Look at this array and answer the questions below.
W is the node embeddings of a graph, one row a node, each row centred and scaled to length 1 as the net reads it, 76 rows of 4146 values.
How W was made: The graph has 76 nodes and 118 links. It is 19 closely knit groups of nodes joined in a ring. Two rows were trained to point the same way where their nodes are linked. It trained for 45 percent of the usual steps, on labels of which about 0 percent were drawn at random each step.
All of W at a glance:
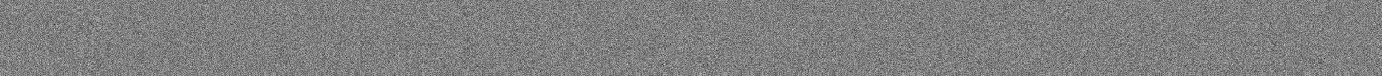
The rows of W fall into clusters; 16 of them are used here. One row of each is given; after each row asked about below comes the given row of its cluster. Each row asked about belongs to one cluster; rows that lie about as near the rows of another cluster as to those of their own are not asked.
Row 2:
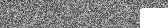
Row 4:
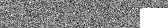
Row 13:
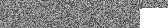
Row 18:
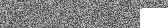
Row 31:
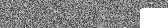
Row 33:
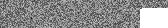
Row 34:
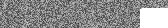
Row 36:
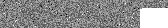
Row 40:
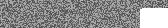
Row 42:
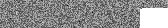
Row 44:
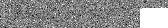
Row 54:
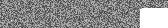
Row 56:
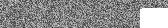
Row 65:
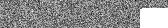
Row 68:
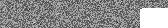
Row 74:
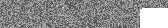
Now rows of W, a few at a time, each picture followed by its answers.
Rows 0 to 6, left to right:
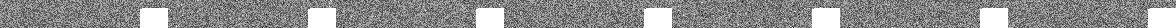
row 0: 36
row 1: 4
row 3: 42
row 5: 54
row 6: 13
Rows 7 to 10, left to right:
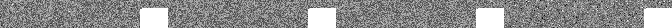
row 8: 13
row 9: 4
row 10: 44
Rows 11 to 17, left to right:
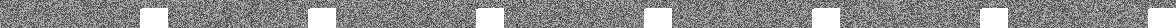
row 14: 40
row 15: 68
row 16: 65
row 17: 2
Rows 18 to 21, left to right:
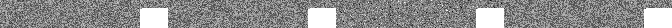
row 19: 2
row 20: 18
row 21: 74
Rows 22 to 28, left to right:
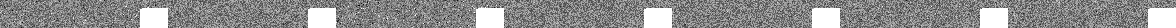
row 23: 33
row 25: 4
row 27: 4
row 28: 18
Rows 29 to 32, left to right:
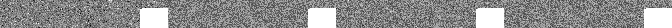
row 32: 74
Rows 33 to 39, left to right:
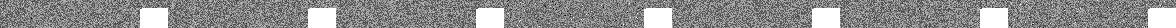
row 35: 65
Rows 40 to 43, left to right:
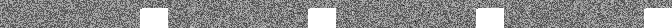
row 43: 44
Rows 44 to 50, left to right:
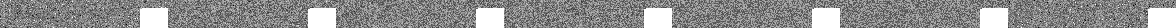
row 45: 56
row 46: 33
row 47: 65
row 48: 40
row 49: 40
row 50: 34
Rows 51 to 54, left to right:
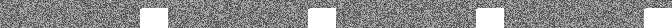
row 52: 13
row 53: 34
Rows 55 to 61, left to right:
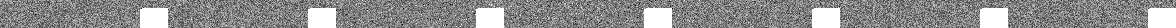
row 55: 40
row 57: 34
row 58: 2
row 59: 31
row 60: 54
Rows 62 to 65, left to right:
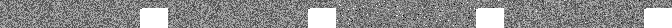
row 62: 68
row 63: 68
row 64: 36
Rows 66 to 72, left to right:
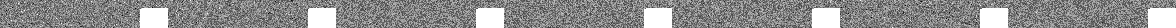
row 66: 54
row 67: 13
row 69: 42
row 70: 56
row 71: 56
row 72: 74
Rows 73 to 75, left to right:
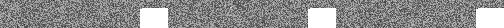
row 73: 36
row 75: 36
